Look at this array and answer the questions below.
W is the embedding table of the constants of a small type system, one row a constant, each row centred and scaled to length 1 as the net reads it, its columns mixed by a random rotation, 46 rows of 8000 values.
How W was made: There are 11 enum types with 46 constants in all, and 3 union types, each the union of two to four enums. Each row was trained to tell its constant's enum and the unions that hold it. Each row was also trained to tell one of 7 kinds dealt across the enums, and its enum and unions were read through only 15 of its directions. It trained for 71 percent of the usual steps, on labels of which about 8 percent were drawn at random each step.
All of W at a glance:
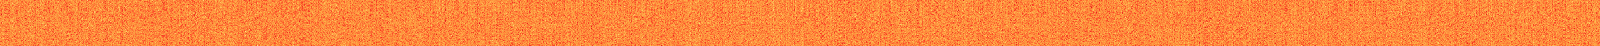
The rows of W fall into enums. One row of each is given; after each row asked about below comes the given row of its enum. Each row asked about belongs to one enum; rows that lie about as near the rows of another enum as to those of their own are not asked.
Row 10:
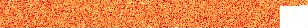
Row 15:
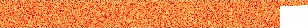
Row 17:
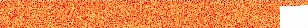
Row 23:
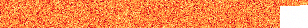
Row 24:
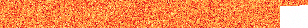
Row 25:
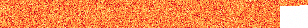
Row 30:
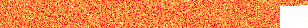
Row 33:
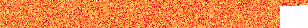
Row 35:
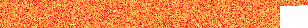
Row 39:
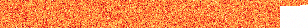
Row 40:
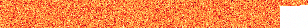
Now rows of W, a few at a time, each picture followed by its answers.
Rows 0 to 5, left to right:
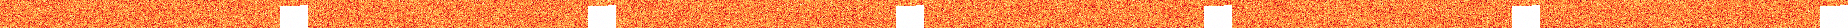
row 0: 33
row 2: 40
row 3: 39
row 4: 10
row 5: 15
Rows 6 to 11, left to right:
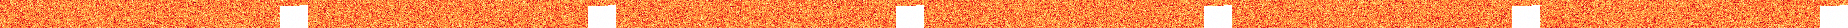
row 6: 35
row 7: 39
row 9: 10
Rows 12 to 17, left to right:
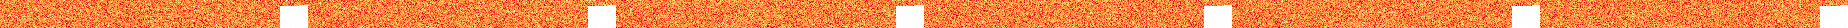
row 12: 24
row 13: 35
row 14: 23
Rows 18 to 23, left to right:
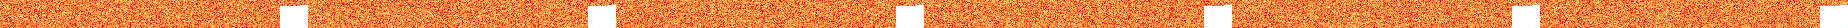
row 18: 25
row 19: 24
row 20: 10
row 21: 39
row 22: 23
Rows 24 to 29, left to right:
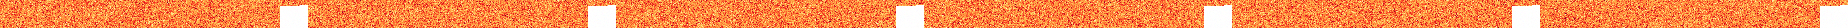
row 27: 33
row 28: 24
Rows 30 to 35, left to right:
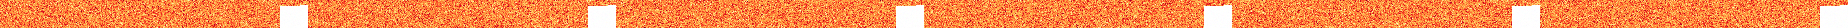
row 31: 35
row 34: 30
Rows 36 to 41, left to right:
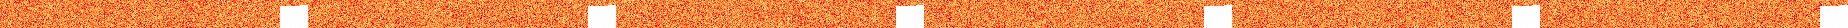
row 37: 10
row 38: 30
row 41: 23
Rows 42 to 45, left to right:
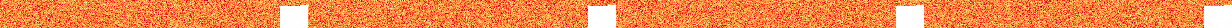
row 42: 33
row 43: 33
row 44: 40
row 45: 39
